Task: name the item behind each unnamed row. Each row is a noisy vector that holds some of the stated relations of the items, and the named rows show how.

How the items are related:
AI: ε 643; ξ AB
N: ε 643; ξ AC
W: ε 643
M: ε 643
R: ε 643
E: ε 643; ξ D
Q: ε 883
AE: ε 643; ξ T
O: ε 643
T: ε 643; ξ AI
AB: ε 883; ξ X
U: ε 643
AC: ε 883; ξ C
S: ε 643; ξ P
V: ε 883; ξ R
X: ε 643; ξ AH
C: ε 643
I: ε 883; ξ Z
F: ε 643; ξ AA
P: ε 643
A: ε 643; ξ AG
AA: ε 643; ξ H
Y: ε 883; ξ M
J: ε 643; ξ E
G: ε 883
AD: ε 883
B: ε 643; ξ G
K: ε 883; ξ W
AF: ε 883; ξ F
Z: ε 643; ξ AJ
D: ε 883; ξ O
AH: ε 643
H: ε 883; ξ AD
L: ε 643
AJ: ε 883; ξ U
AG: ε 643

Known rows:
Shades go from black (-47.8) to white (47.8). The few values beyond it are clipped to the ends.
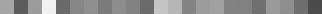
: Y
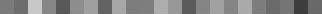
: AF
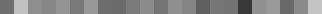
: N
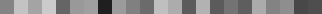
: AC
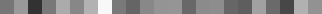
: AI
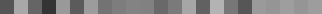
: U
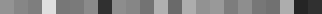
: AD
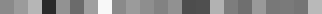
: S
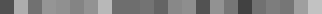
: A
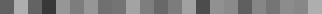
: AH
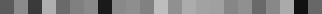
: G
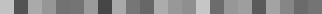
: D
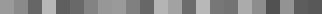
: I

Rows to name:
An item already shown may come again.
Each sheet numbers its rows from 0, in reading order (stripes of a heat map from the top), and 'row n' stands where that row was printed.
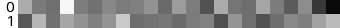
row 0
H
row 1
A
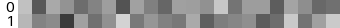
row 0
D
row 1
E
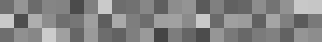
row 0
Z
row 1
D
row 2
AA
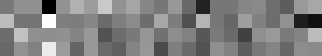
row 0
X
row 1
H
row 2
N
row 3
AA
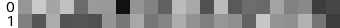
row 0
AC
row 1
AJ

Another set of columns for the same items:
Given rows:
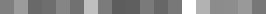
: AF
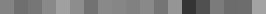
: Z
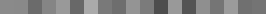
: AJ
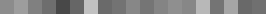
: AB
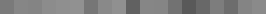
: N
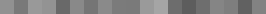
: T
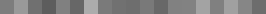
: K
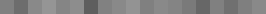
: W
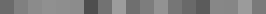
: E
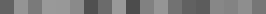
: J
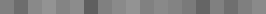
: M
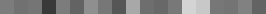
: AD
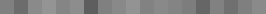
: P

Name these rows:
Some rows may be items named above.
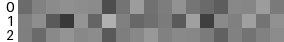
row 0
E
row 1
I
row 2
C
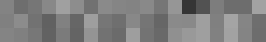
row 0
Z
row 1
AC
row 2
G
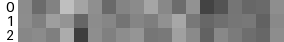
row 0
U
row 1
AI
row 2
X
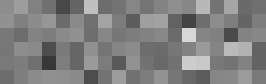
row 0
AB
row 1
AE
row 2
AA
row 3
D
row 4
H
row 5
E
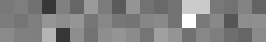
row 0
H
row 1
F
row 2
AH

